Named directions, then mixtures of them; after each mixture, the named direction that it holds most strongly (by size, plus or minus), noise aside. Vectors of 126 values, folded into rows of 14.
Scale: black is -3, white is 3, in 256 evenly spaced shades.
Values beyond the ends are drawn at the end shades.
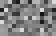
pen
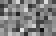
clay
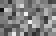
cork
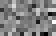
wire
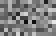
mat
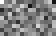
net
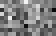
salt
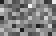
net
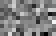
wire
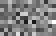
mat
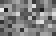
pen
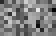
net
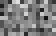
clay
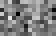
salt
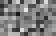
clay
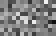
mat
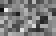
clay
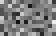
net
